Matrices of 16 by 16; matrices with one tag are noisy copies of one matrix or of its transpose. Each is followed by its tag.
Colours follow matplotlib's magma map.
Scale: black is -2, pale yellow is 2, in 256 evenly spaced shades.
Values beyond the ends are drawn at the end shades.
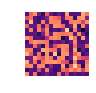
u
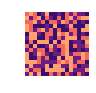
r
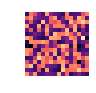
u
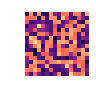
u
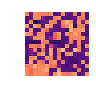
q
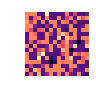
r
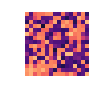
q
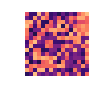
q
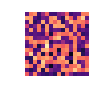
u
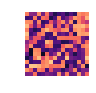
q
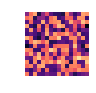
u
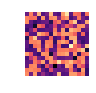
u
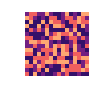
u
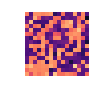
q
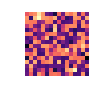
r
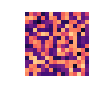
u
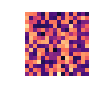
r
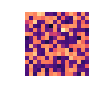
r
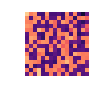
r
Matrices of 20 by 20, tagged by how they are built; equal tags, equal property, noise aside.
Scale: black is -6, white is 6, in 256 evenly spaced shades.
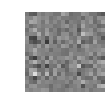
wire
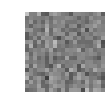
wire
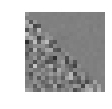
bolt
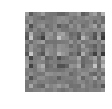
wire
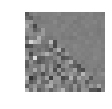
bolt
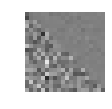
bolt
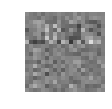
wire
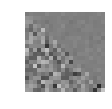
bolt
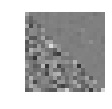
bolt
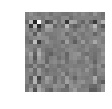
wire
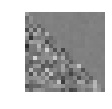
bolt
